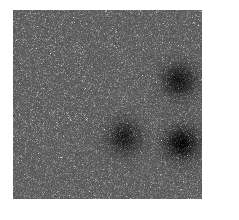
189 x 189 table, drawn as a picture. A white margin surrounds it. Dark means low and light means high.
Neither half mirrors the other. There are three dips. A few values lie far out on both sides of the bulk. On average the colour sits 40% of the way up the scale.
